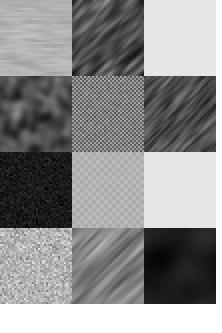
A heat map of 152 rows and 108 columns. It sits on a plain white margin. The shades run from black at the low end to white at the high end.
It is made of 4 by 3 panels. Panel 1,1: high, streaked across, faint in contrast. Panel 1,2: low, slanting up to the right. Panel 1,3: very high, flat. Panel 2,1: low, blotchy. Panel 2,2: middling, checkered, strong in contrast. Panel 2,3: low, slanting up to the right. Panel 3,1: very low, fine-grained, faint in contrast. Panel 3,2: high, checkered, faint in contrast. Panel 3,3: very high, flat. Panel 4,1: high, fine-grained. Panel 4,2: middling, slanting up to the right. Panel 4,3: very low, smooth, faint in contrast.
